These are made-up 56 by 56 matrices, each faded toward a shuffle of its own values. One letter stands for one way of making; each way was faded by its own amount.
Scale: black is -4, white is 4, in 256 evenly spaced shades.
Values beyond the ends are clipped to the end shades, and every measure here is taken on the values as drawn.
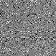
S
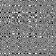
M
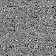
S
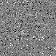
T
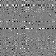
M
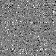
T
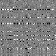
M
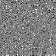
T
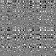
M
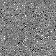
T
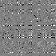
M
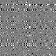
M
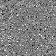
T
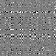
M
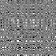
M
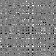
M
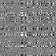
M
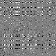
M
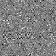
T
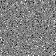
T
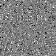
T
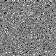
T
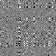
M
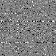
S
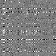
M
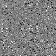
T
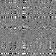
M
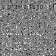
T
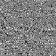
S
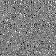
T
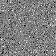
T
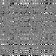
M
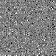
T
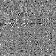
S
